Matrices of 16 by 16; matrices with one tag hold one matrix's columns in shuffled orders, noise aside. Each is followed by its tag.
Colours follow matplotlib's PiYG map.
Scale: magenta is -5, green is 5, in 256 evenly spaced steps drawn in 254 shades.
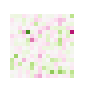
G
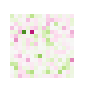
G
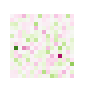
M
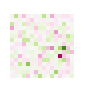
M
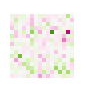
G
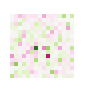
M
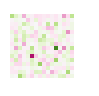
M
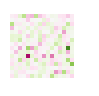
M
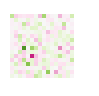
M
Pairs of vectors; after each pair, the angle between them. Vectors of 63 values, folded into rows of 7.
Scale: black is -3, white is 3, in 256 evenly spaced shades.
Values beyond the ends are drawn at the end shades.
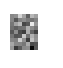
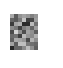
partly aligned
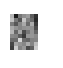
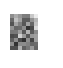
partly opposed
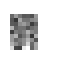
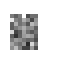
partly opposed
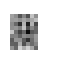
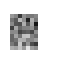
partly aligned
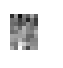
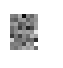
orthogonal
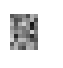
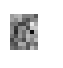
partly opposed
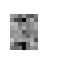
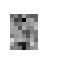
nearly parallel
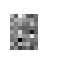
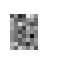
partly opposed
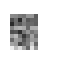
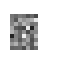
partly opposed
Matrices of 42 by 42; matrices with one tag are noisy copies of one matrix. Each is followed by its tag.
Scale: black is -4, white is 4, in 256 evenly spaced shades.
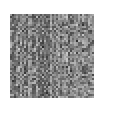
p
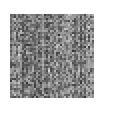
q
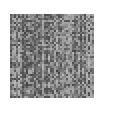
q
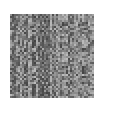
p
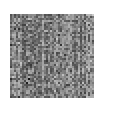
q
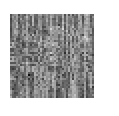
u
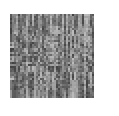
u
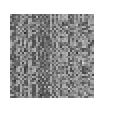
p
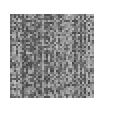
q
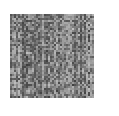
q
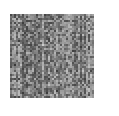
q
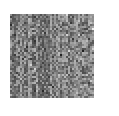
p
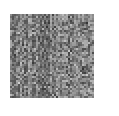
p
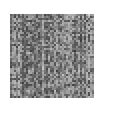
q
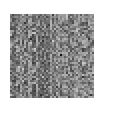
p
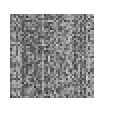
q
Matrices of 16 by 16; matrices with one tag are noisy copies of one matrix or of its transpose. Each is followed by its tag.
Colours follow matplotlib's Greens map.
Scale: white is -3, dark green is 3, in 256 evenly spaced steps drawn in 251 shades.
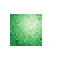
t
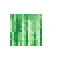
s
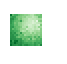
t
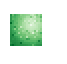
t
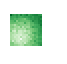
t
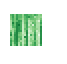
s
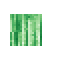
s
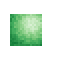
t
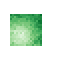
t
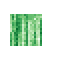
s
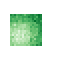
t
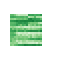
s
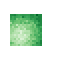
t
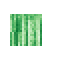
s
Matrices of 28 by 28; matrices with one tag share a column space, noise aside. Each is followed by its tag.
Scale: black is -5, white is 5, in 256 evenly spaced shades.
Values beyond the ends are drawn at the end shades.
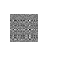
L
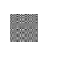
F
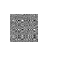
L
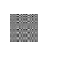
F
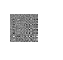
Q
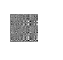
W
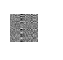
F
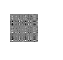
W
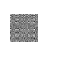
F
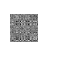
W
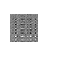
Q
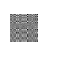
F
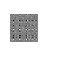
L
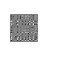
W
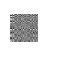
F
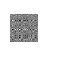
L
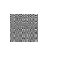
F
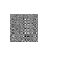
Q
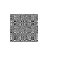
W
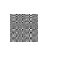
F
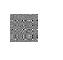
L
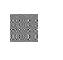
L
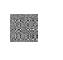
L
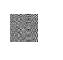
F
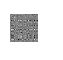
L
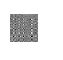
Q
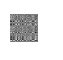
W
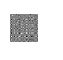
Q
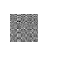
F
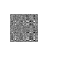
W
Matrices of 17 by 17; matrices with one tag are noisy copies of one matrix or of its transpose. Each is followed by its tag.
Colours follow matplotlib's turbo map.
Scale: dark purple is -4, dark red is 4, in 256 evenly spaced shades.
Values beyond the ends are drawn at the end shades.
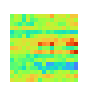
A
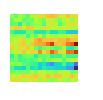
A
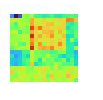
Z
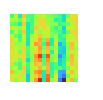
A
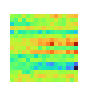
A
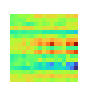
A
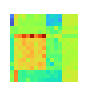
Z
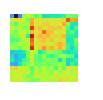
Z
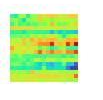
A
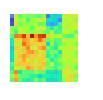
Z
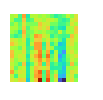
A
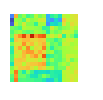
Z
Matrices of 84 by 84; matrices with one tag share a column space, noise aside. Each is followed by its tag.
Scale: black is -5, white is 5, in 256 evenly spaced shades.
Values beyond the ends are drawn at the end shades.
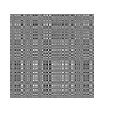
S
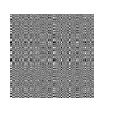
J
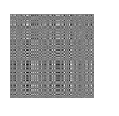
S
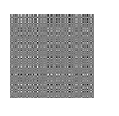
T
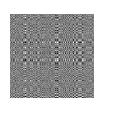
J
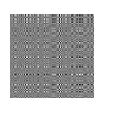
T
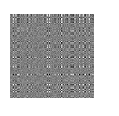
T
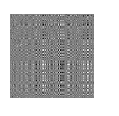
S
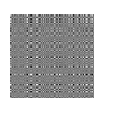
T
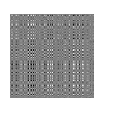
S
